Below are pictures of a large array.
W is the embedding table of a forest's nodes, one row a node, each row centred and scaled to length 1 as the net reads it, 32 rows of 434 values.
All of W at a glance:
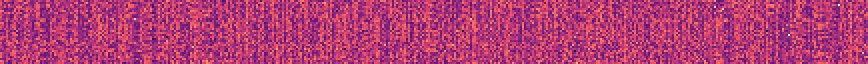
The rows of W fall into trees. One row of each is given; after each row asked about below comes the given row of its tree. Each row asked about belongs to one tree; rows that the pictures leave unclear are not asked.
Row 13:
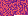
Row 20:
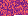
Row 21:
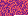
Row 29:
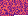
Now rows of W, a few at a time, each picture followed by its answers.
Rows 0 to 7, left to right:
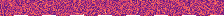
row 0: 21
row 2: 21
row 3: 21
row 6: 21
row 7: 13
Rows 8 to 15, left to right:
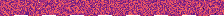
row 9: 20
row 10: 20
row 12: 13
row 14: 13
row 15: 20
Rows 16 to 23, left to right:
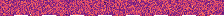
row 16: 13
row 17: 20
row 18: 13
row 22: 29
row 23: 13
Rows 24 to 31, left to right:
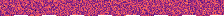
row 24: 29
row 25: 20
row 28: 13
